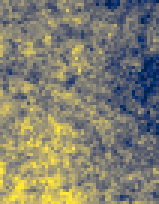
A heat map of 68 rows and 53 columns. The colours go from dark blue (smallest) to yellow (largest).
The values follow a bell shape. There is an overall slope up to the bottom left. The field is mottled with small blotches. No regular stripes run through it.
